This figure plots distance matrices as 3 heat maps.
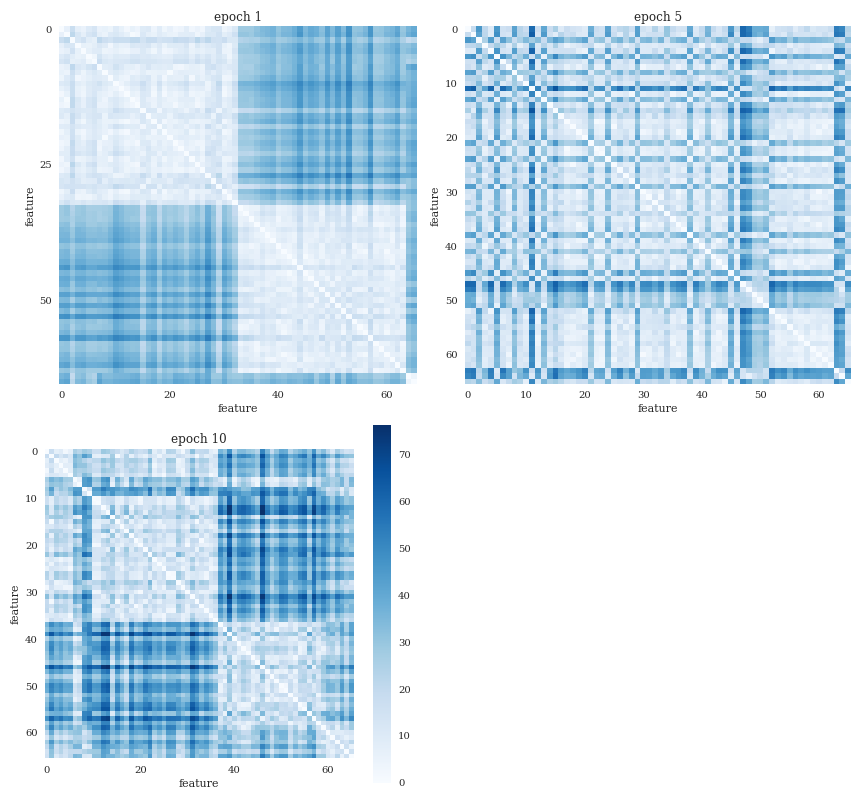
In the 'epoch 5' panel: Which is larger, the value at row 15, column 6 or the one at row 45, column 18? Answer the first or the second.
the second
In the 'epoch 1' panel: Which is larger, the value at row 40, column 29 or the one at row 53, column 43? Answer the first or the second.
the first
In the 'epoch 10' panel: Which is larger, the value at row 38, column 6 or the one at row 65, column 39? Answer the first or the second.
the second
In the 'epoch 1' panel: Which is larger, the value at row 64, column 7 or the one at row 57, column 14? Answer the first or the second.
the second
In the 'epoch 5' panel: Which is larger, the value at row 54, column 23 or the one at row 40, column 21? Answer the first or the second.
the second
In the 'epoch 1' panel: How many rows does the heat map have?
66
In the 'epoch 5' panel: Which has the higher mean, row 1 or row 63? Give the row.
63
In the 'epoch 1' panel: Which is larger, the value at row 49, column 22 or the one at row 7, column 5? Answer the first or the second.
the first
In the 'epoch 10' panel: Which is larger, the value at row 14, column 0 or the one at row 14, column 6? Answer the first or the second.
the first
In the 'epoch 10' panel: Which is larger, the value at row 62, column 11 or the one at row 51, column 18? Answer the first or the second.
the second
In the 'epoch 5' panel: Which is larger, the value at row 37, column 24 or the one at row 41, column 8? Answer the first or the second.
the first
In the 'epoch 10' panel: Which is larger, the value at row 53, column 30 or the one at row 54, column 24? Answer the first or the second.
the second
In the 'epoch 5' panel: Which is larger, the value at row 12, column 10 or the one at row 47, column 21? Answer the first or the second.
the second
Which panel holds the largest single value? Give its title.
epoch 10
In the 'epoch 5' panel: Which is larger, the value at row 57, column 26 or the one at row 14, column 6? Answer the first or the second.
the second
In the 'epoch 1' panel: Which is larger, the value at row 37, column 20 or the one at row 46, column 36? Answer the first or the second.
the first
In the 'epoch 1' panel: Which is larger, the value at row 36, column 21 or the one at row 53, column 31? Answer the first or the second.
the second
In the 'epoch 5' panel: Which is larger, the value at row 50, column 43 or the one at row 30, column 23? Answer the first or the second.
the first
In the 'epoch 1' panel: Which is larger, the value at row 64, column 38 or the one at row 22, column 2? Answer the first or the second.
the first
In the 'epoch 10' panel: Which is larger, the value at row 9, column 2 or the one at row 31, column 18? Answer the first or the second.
the first
